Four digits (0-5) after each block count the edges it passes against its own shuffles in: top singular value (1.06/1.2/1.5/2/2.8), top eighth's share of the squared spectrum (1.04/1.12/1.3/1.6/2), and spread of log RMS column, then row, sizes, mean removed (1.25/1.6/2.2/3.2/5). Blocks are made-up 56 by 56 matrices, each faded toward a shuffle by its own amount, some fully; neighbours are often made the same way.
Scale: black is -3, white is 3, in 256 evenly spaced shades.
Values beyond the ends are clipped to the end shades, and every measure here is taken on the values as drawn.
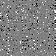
4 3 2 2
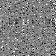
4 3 2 0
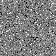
0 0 0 0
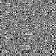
4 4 2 2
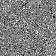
0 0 0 0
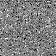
2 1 0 0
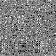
3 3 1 1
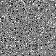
2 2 0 1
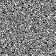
0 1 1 0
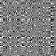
5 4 3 3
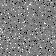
0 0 0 0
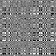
5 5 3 4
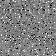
3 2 0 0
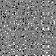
4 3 2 2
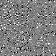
3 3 1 1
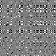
5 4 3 3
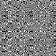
4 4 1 3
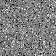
2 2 0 0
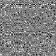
4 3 2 2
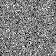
1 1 0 0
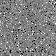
0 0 0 0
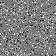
0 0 0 0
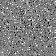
0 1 0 1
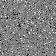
0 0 0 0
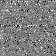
1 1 0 2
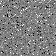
0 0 0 0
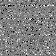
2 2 0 2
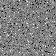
0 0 0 0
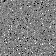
0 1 0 0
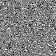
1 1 0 1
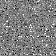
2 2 0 2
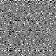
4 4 1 2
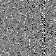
2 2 2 0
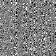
1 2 3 0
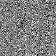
1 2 3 0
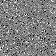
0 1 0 0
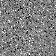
0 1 1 0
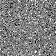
0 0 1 0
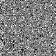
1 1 2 0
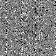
1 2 2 0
